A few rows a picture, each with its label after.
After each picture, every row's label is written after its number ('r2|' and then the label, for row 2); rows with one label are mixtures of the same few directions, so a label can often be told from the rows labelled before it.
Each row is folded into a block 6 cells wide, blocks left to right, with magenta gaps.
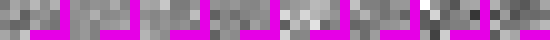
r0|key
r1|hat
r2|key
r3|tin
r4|tin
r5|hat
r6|hat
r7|tin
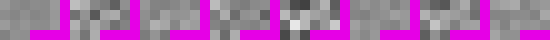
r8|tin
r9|hat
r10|key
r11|hat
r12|key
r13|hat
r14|key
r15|key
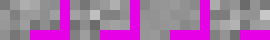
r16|tin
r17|hat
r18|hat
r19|key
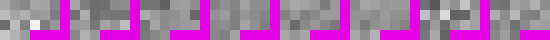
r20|tin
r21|tin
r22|key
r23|key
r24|key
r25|key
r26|hat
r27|hat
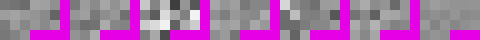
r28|key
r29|key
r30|key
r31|key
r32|hat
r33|hat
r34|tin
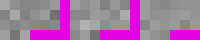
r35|hat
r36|key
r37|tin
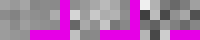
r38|key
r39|tin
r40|hat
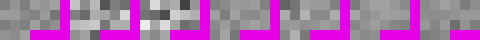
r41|key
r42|key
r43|hat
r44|hat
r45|hat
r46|tin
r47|tin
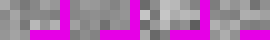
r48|tin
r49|tin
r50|tin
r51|hat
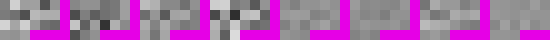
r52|hat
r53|tin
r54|hat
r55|hat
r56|hat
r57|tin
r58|hat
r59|tin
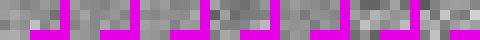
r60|tin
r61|tin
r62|key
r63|tin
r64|tin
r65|key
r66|hat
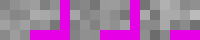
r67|hat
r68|key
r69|tin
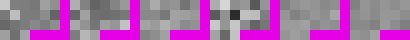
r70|hat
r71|tin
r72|hat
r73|hat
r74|hat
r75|key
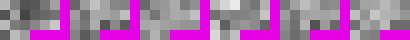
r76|tin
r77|tin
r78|hat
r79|key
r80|tin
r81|tin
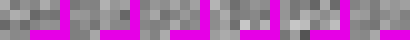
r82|hat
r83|key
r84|key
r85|tin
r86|key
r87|key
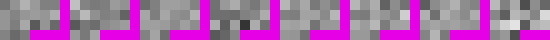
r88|tin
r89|hat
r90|hat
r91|tin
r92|key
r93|key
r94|hat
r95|key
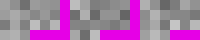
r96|tin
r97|hat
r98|tin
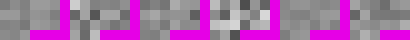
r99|key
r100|hat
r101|key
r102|key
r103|tin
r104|tin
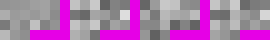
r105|tin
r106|key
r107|tin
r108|key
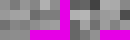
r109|hat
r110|key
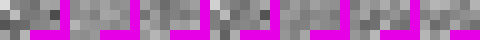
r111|hat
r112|hat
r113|tin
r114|hat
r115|key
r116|key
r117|key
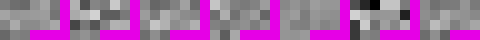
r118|key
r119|hat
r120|key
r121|hat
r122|key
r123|key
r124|key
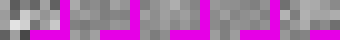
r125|key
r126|hat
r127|tin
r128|hat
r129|tin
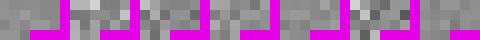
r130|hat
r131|key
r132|hat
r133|hat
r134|hat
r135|hat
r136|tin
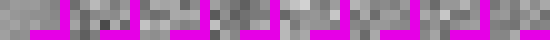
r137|tin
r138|tin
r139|hat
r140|tin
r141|key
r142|hat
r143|hat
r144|key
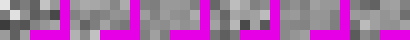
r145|hat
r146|key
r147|hat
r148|tin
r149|key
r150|key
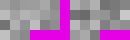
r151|tin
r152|key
